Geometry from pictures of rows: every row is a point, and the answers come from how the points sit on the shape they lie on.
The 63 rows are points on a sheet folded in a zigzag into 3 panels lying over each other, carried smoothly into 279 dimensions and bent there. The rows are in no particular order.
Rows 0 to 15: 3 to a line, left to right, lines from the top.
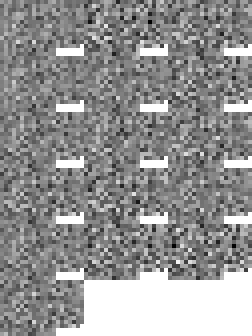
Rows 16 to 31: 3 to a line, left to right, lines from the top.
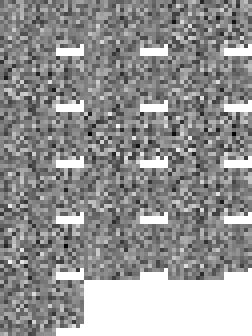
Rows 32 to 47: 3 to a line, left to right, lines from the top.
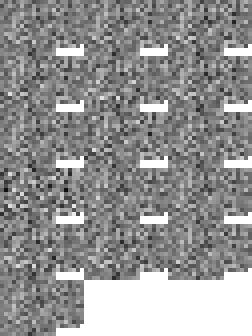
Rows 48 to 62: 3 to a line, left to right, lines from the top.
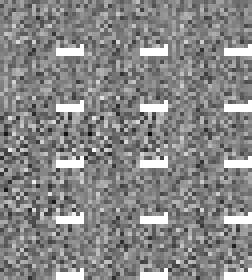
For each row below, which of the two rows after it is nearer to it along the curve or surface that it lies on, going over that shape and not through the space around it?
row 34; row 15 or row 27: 27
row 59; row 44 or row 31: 31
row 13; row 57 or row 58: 57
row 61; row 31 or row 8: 8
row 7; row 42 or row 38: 42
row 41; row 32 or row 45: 32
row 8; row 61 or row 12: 61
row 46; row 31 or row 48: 31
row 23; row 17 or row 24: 17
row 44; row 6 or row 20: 20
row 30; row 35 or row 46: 35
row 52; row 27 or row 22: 27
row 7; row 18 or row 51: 51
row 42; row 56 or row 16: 16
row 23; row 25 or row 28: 25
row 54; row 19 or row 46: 46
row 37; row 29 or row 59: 29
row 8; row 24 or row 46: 24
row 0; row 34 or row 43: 43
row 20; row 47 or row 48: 48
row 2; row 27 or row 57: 27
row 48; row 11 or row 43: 43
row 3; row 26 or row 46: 26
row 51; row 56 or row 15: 56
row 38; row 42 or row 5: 42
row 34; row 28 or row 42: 28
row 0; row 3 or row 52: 3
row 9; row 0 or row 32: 32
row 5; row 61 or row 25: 25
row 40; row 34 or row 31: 31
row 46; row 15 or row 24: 15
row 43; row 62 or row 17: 17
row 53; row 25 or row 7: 7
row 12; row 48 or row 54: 54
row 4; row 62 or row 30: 62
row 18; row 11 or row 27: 11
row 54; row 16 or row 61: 16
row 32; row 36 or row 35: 35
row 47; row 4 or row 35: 35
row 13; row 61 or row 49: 49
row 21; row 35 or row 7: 7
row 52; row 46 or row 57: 57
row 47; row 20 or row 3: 3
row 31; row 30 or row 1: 30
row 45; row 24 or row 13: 24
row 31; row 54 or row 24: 54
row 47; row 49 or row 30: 30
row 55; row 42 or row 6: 6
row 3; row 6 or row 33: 33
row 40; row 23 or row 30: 23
